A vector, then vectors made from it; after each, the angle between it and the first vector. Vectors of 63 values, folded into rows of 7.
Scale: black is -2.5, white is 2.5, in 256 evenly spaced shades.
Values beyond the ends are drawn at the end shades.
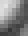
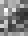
partly aligned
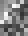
partly aligned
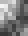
nearly parallel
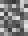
orthogonal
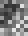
partly opposed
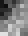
nearly opposite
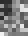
partly opposed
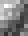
nearly parallel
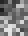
partly opposed
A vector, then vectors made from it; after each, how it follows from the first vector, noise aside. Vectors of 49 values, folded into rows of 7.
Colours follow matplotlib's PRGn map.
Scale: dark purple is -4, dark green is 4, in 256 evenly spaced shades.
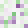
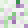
copied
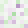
shrunk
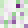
copied
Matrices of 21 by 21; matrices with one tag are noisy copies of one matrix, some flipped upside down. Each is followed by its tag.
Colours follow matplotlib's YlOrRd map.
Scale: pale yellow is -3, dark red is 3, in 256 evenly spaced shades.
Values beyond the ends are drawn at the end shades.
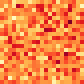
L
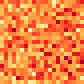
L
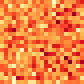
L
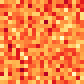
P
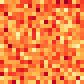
P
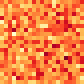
L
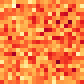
L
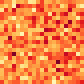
L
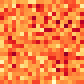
L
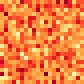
P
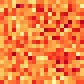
L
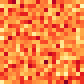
P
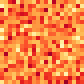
P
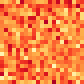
P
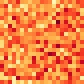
L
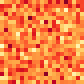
P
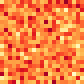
P
